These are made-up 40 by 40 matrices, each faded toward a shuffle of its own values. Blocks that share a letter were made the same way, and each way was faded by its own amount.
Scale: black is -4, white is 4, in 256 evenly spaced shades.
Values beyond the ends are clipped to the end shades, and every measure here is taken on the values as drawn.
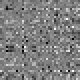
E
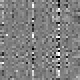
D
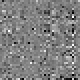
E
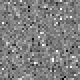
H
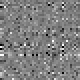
E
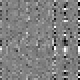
D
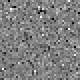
H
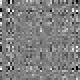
D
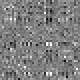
E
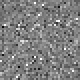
H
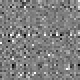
E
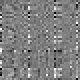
D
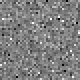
H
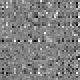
E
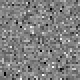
H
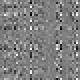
D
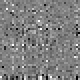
E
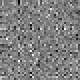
E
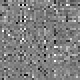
E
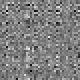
E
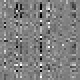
D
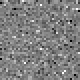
H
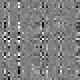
D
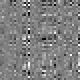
D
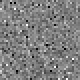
H
